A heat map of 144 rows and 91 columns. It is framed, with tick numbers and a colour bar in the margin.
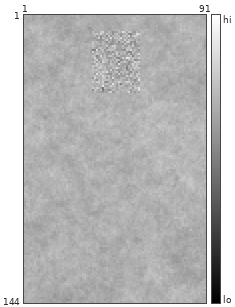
Values change most from cell to cell in the top middle. No overall slope runs across the table. On average the colour sits 70% of the way up the scale. In the top middle lies a patch that is rougher than the rest. The distribution is heavy-tailed on both sides.
